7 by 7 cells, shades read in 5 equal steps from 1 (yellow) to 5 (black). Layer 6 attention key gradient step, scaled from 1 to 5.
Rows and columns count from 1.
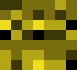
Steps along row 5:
same same same same same same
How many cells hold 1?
3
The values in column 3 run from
2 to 4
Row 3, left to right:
1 4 2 1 2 2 5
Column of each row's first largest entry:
1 4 7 1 1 7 7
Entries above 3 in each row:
2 2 2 5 0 1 2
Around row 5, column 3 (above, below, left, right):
4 2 3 3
